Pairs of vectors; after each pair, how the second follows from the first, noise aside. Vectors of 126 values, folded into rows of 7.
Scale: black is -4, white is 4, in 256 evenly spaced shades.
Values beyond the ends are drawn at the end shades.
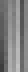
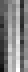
scaled up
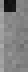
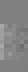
partly zeroed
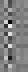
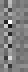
negated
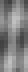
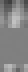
partly zeroed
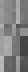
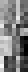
scaled up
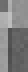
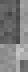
reversed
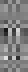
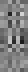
reversed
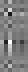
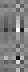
reversed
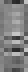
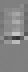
partly zeroed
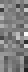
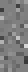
partly zeroed
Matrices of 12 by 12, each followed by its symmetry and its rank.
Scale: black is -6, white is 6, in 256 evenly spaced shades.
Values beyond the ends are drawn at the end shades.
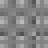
symmetric, rank one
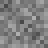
symmetric, full rank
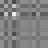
symmetric, rank one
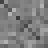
symmetric, full rank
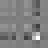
symmetric, rank one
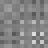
symmetric, rank two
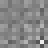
symmetric, rank two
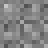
symmetric, rank two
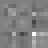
symmetric, rank two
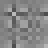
symmetric, rank two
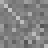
symmetric, full rank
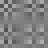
symmetric, rank one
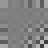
symmetric, rank one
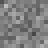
symmetric, full rank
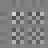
symmetric, rank one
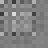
symmetric, rank two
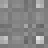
symmetric, rank two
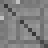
symmetric, full rank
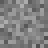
symmetric, full rank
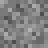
symmetric, full rank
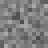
symmetric, full rank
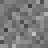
symmetric, full rank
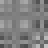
symmetric, rank one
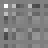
symmetric, rank one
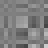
symmetric, rank one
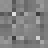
symmetric, rank two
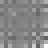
symmetric, rank two
